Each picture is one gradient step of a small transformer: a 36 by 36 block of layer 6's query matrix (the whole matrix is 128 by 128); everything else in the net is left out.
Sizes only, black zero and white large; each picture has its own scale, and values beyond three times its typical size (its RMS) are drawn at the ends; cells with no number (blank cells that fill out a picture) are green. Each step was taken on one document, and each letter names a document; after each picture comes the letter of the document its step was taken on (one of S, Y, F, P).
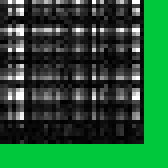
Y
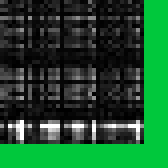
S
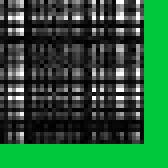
Y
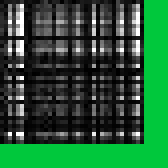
Y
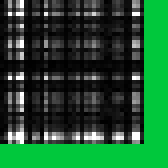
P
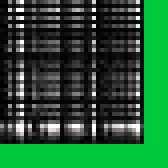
S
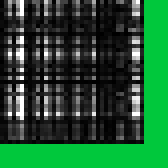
Y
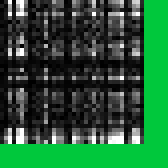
P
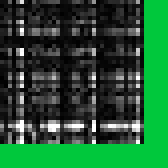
S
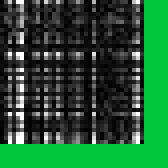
Y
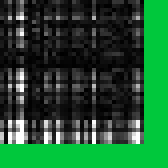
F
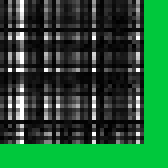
F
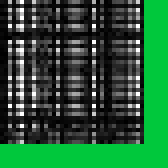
S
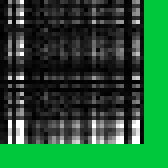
P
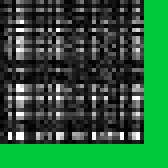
Y
